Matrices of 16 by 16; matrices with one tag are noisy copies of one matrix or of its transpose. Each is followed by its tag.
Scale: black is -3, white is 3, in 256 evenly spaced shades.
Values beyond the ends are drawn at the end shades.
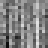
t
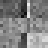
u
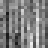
t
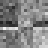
u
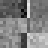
u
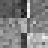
u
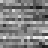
t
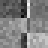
u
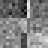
u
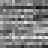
t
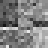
u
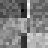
u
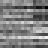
t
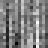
t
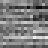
t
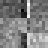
u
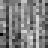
t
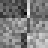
u
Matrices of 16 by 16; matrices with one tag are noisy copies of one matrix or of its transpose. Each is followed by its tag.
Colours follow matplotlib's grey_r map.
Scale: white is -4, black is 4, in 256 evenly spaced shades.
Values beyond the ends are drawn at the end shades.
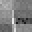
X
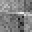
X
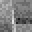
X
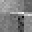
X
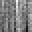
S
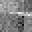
X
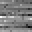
S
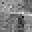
X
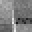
X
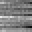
S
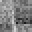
X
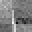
X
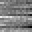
S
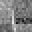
X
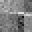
X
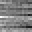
S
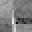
X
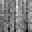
S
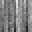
S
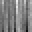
S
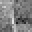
X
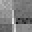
X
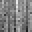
S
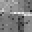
X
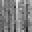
S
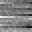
S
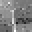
X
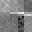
X
